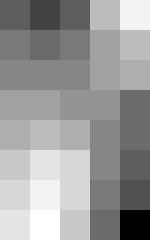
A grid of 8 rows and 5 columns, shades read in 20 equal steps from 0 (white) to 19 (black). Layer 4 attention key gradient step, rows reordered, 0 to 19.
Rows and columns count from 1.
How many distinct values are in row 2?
4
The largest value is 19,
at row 8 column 5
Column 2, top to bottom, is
14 11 9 7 5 2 1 0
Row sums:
44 43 40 41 37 30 30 36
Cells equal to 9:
5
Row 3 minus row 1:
-3 -5 -3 2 5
